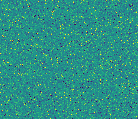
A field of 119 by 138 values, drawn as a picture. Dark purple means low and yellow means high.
A few values lie far out on both sides of the bulk. Neither half mirrors the other. On average the colour sits 50% of the way up the scale. Fine speckle covers the field.
